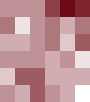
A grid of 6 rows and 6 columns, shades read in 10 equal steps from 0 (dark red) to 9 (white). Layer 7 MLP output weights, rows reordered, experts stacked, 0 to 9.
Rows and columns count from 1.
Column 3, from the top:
5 5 5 5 3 3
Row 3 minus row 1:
1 1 0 2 7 2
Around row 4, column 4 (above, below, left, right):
4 6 5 5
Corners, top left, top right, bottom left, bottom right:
5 1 5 9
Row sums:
18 31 31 34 31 34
